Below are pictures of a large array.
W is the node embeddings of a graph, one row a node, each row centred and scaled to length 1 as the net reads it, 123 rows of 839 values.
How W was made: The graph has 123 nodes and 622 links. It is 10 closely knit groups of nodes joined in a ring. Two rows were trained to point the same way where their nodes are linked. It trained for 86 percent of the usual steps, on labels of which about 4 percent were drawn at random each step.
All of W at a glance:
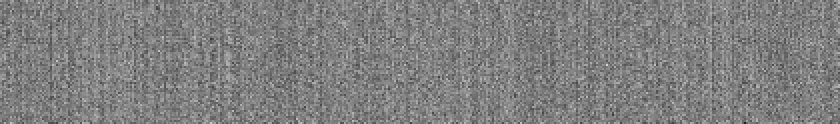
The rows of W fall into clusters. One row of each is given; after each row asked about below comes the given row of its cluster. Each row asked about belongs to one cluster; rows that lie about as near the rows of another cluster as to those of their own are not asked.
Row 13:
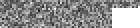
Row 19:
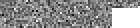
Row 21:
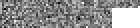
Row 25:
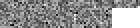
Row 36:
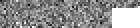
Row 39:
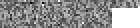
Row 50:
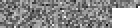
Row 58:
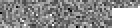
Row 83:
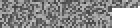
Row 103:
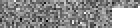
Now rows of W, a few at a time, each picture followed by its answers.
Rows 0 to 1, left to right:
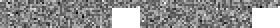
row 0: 25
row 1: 50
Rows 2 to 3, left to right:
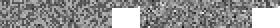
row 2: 36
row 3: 50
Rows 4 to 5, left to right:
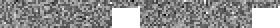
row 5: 13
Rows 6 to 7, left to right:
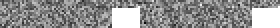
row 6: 36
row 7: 58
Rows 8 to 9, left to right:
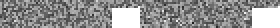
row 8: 21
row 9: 58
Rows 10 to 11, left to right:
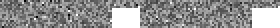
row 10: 39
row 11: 13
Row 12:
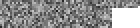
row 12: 19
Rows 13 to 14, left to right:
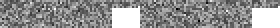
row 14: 103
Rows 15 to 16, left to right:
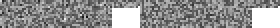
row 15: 19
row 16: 21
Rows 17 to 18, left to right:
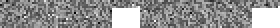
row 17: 50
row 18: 39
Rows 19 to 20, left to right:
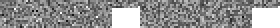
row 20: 25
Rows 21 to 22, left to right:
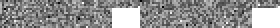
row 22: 36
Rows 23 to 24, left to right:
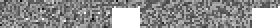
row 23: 25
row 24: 13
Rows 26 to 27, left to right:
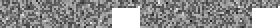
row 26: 36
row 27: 83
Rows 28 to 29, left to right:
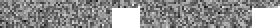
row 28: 103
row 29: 58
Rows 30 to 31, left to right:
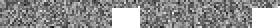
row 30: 13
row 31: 50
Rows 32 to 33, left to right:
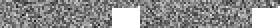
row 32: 58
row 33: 103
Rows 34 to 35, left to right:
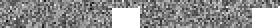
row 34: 50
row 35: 21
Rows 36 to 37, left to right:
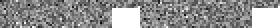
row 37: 58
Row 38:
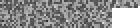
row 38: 39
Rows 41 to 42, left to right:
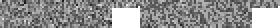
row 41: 19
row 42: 39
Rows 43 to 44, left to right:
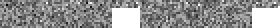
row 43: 39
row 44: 83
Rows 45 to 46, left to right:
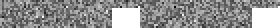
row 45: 21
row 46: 50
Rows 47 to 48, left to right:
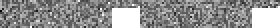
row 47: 36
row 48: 103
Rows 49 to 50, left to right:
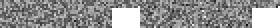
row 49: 21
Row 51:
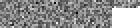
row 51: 25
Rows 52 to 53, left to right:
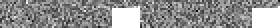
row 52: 58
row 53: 83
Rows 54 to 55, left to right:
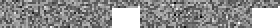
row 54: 58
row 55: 103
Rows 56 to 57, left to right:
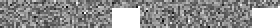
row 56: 103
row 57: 58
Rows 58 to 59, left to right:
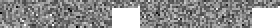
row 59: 25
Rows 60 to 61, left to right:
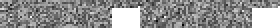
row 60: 103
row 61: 50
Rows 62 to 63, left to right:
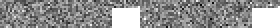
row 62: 58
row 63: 36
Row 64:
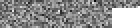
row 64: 25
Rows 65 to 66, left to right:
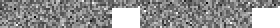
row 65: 25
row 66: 36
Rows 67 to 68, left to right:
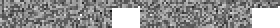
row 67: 21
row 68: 103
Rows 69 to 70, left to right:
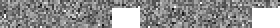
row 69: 25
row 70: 50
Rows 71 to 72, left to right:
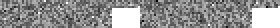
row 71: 36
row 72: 39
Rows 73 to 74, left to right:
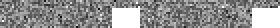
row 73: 50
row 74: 103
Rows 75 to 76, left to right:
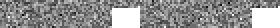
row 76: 103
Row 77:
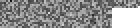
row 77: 25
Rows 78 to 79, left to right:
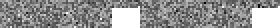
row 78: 103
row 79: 103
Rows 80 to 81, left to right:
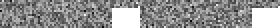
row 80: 39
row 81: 19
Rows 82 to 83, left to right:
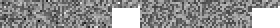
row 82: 83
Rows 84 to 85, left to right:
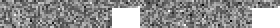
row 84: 58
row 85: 13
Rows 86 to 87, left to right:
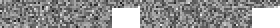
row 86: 58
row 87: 58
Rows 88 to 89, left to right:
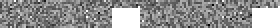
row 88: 103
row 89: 39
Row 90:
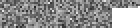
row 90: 50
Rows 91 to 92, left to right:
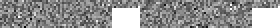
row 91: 83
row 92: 13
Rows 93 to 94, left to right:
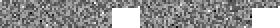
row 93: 36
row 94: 19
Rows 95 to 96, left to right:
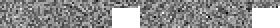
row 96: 13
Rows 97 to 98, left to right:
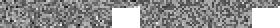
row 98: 36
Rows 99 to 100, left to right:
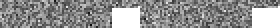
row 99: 83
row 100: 58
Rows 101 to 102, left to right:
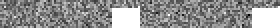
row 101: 39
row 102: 25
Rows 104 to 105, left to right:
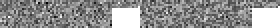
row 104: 13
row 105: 19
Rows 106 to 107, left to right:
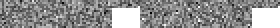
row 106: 21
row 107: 19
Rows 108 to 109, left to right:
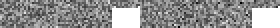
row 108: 50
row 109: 21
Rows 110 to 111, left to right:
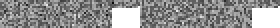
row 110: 25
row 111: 21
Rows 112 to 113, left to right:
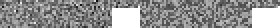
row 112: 58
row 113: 36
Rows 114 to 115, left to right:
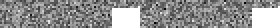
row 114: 58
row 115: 13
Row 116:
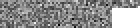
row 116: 103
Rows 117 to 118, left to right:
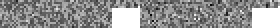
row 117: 39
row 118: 39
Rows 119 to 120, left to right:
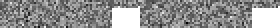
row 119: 25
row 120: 13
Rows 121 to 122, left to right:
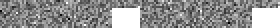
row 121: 36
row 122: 83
